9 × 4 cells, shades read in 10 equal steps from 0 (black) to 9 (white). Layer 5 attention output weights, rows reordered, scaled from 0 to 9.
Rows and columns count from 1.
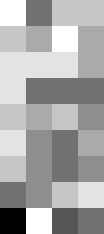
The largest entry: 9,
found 3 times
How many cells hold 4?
8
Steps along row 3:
same same down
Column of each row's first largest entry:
1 3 1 1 1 1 1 4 2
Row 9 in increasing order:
0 3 4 9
